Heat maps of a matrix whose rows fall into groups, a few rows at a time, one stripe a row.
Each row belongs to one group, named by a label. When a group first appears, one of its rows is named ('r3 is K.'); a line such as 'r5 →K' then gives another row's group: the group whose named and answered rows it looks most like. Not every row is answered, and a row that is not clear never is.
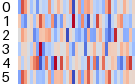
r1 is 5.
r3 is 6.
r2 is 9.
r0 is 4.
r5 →4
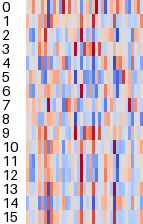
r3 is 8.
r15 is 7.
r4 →6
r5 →9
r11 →5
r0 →4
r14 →6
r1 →7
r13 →7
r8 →9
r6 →5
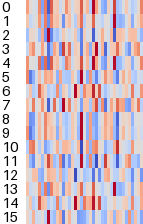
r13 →7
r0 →7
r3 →4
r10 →4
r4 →7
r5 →5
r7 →4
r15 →6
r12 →9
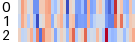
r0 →9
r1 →9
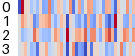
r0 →4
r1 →9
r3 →9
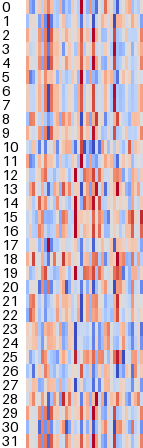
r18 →4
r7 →7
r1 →6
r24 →9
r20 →6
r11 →5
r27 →9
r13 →4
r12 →8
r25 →8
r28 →4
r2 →7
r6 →7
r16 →8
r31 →7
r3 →7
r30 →6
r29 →7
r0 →5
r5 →5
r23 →9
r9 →7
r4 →7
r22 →4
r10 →9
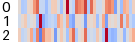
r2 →7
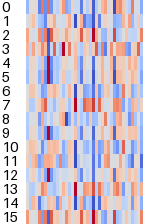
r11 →9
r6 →9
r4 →6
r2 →7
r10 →9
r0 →6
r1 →9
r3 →4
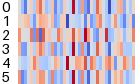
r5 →5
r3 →5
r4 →8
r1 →9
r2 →7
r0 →5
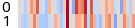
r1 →8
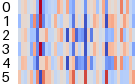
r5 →7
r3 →6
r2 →9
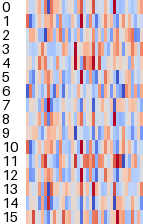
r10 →5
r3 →8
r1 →5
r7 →6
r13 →7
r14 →6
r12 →5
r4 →8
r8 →7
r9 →9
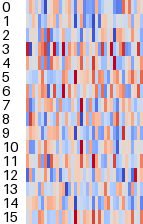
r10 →5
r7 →5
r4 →7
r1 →9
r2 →6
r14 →9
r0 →9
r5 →8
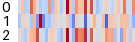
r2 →8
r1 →6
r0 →8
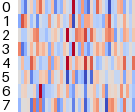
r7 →6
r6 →6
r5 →9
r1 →4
